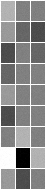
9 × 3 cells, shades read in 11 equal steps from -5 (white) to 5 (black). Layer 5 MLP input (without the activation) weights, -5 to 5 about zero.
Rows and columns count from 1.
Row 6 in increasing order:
0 0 2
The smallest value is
-5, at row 8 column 1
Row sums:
-2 2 3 1 -1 2 -2 -2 1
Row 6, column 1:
2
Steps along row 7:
down up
